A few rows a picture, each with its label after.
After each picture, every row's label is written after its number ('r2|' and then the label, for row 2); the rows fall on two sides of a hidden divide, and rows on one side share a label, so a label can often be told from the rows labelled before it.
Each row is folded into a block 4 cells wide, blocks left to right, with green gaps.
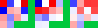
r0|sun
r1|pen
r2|pen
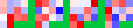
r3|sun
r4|sun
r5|sun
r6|pen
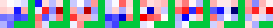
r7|pen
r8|pen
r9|sun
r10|pen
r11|sun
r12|pen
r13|sun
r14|pen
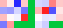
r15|sun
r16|pen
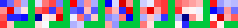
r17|pen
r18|pen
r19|sun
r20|pen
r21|pen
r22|pen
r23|sun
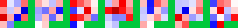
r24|sun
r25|sun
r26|sun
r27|pen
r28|sun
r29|sun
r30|pen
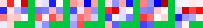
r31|sun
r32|sun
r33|sun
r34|pen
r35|sun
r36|pen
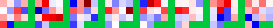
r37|sun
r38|sun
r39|pen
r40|pen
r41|pen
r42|pen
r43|pen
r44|pen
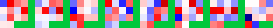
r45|pen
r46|pen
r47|sun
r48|sun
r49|sun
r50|pen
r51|pen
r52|pen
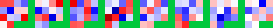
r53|sun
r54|sun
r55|sun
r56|sun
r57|pen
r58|sun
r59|pen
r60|sun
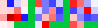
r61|sun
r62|sun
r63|sun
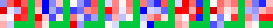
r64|pen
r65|sun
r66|sun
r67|pen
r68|sun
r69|pen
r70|pen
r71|sun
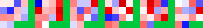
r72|sun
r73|pen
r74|sun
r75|pen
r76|pen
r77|pen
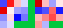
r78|pen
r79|sun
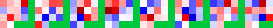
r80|sun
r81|pen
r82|pen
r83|pen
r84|sun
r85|sun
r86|pen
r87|pen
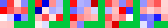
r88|pen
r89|sun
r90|sun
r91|sun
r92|pen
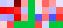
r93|pen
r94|pen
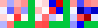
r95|sun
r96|sun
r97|sun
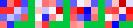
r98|pen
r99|pen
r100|pen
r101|pen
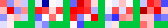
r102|pen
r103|pen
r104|pen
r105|pen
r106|pen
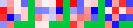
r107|pen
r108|sun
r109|sun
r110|pen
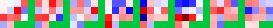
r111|sun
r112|sun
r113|pen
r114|sun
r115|pen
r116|sun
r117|pen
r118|sun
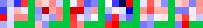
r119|sun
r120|pen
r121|pen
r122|sun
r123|pen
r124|sun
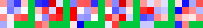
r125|sun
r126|pen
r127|pen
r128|sun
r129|pen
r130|sun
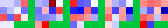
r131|sun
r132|pen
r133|sun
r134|sun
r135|sun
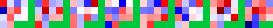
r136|sun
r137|pen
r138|sun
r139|sun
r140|sun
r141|sun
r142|pen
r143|pen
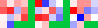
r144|pen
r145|sun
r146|pen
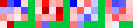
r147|sun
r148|pen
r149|pen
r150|sun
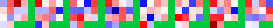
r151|pen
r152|sun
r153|sun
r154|sun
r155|pen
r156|sun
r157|sun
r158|pen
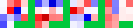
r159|pen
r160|sun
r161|pen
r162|sun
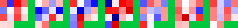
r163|sun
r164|sun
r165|sun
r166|pen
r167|pen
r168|sun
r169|sun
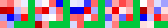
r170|pen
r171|pen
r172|sun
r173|pen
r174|pen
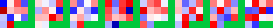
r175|pen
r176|sun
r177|sun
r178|sun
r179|pen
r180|sun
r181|pen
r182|sun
